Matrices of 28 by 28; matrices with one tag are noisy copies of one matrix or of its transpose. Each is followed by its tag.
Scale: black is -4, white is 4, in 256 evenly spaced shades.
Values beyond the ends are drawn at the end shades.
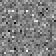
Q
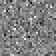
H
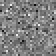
H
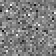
H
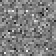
Q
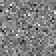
H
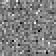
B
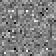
Q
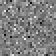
H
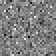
H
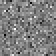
H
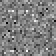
Q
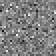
H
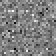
Q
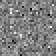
Q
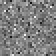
H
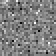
B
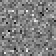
Q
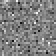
B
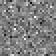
H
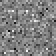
Q
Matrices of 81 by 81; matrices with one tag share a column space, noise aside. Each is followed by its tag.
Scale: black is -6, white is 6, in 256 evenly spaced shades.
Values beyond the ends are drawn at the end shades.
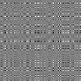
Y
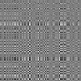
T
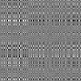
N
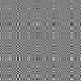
T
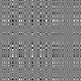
N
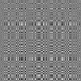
T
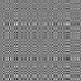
T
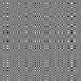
Y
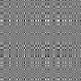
N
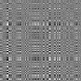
T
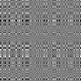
N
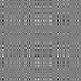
N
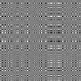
Y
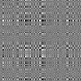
N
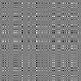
Y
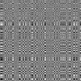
T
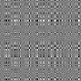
N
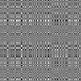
N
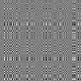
T
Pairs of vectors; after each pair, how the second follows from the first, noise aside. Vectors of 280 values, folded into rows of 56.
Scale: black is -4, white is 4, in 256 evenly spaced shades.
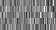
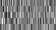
wrapped around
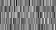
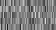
wrapped around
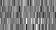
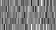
wrapped around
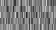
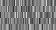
sign-scrambled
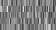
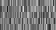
sign-scrambled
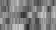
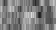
wrapped around
